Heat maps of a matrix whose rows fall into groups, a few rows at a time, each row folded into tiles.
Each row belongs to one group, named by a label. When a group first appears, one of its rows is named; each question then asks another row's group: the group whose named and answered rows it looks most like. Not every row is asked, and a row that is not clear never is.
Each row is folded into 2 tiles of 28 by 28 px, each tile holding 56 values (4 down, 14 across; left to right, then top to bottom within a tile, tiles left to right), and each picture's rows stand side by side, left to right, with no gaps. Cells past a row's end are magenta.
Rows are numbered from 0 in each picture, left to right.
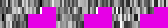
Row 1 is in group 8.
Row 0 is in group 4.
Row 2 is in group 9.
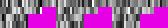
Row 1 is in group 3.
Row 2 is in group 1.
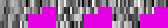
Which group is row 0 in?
4
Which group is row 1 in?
3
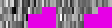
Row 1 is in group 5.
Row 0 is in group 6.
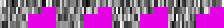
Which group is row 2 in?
9
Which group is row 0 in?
9
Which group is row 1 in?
3
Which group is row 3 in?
5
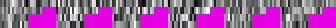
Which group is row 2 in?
3
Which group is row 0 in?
4
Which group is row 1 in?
5
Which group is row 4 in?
5
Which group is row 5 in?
4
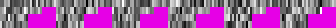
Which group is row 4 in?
1
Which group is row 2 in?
6
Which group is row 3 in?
3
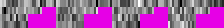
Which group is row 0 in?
9
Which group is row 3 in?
8
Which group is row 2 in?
9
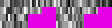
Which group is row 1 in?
8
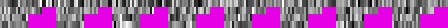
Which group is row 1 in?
1
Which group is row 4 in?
6
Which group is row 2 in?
8
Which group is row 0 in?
9
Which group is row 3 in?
3
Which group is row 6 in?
6
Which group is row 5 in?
1
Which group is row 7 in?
5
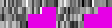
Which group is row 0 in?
8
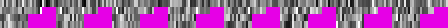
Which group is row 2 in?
8
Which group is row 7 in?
5
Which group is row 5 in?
1
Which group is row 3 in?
6
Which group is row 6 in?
5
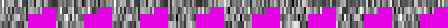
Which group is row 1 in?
4
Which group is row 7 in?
4
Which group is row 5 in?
8
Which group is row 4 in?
9
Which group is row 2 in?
1
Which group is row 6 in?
3
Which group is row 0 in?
1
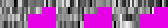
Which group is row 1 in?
6
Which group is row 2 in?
8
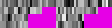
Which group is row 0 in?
1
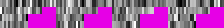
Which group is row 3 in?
9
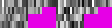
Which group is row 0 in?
1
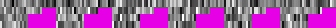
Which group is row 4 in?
3
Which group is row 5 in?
4
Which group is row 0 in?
8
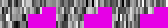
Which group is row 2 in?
5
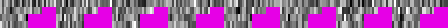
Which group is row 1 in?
5
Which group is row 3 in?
8
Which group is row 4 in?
6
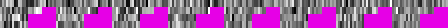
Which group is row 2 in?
1
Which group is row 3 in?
8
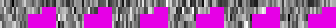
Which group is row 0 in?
8
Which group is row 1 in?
9
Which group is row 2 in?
5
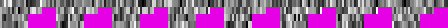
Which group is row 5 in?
4
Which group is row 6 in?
4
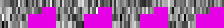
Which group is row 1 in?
8
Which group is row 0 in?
9
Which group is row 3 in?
9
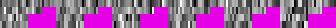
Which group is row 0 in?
4
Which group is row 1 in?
4
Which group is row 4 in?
1
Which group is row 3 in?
4
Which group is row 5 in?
1
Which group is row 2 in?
4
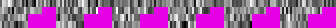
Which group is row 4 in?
9
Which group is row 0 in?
3
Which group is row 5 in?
8
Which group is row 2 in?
4
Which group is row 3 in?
9
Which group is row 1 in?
8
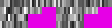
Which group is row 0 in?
3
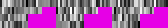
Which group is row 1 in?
5
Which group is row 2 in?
8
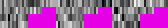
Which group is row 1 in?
8
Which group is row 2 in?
9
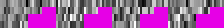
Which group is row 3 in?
4
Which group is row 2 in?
3
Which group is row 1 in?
5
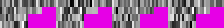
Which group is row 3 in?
1
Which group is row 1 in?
1
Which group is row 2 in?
9
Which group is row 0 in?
5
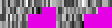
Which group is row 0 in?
6
